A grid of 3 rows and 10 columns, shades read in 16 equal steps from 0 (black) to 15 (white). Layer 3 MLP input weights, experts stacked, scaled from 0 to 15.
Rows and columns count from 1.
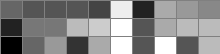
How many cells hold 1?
0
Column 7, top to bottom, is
2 5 5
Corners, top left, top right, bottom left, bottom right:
6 8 0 11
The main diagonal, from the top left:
6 7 9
